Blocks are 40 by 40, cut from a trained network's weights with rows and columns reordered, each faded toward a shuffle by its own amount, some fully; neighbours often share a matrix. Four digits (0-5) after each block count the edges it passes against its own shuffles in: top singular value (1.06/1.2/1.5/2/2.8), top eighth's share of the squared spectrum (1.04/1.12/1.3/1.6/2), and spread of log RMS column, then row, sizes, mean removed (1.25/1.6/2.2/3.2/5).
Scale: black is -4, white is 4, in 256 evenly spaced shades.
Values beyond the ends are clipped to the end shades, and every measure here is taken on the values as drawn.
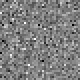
0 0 0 0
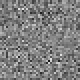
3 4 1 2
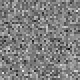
1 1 0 0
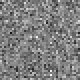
1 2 0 0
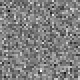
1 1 0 0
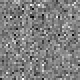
2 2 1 1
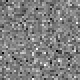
1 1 0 0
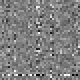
3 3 2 1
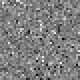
0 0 0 0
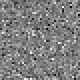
1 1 0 0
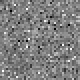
0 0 0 0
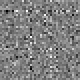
3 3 2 1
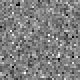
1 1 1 0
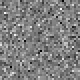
0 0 1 0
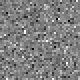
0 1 0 0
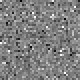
0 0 0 0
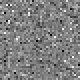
0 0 0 0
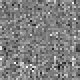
2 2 0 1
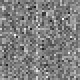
2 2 1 1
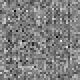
2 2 0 1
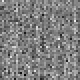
2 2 0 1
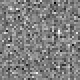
1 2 0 0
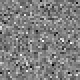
0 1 0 0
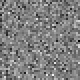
0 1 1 0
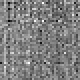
3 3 1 2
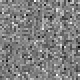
1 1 0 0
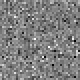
0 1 0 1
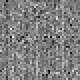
2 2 1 1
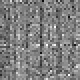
3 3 1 2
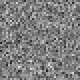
2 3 1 0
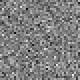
1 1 0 0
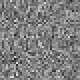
3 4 2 1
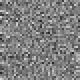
3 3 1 1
